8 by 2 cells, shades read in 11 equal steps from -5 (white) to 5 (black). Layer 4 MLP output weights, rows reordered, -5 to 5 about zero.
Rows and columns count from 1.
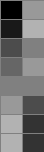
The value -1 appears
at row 1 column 2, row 4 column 2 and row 6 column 1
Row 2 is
4 -2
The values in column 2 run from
-2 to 3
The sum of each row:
4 2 2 0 0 1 1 1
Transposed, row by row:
5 4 2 1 0 -1 -2 -2 / -1 -2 0 -1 0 2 3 3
